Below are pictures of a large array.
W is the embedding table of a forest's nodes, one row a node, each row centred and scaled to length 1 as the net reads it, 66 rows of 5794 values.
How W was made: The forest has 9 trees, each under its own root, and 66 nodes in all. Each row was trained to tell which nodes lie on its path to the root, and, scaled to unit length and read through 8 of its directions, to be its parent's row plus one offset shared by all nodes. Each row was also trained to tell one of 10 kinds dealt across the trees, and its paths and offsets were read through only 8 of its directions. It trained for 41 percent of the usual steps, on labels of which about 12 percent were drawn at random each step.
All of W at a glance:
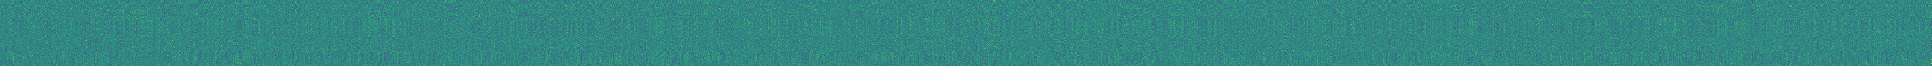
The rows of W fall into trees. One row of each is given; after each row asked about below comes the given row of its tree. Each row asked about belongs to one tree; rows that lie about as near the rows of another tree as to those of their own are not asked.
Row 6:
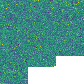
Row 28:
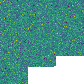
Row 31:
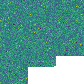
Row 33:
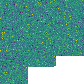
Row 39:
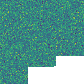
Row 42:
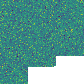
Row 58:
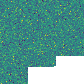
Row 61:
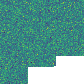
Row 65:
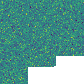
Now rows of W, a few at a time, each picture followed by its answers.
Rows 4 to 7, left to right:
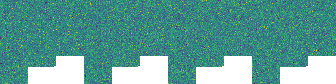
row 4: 65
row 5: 6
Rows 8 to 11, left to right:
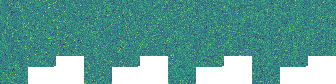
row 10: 39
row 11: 28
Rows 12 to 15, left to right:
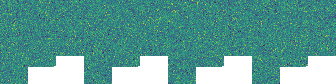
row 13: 31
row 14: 28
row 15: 61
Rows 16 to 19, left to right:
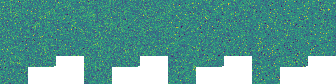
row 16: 39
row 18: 65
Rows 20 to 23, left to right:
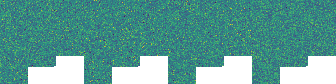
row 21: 33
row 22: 28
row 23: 28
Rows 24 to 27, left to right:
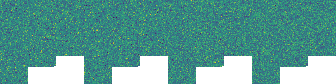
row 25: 28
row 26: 61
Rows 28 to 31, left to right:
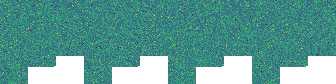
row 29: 33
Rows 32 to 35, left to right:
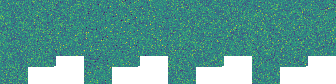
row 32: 33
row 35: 28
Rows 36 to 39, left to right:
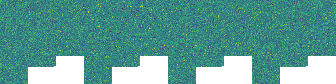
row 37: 58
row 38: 61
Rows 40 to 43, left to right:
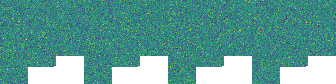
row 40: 6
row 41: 33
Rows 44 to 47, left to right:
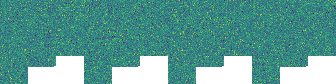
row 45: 33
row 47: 65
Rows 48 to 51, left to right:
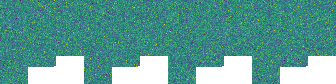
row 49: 61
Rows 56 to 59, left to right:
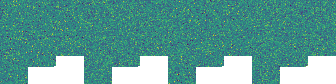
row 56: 58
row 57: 42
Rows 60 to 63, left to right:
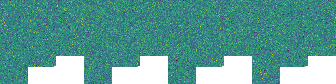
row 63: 61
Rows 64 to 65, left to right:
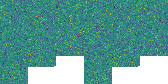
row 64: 33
